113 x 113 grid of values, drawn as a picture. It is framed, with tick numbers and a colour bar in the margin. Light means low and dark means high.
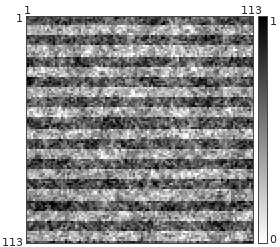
Overall the values sit about 50% of the way up the scale. The grain runs across in streaks. Stripes running across repeat 11 times from top to bottom. No overall slope runs across the table.
